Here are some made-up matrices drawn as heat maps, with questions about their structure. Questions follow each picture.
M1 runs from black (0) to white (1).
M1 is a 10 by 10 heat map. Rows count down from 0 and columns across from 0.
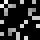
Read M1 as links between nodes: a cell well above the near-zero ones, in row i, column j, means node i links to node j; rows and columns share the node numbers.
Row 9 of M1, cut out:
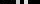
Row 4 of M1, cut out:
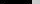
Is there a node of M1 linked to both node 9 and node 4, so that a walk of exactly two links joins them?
no
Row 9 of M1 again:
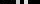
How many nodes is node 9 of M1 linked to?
2
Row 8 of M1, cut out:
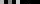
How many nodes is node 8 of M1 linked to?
3
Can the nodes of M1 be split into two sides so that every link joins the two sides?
yes
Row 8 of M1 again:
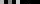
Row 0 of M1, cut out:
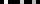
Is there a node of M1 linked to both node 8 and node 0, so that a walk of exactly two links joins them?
no
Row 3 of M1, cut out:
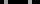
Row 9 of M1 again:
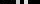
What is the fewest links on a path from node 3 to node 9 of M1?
5
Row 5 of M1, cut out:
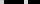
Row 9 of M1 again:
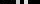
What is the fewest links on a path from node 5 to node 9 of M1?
2
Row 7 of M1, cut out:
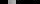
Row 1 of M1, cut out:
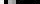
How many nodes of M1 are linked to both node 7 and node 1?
2
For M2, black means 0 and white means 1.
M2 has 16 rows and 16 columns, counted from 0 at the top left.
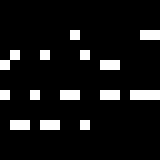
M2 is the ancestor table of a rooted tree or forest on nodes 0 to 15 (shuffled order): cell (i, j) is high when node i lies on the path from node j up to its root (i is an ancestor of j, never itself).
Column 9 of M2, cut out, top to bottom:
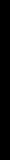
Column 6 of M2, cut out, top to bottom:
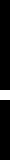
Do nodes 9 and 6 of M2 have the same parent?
no
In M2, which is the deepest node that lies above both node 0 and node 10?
6
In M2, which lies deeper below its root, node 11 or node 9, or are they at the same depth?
node 11
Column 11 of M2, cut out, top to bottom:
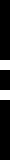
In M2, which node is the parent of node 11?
6
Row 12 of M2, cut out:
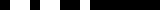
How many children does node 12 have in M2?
2
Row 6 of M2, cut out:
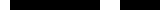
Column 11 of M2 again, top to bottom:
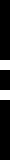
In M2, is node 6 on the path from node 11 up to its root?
yes
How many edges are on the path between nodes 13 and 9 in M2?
1
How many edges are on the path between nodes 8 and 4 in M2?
2
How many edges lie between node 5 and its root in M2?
1
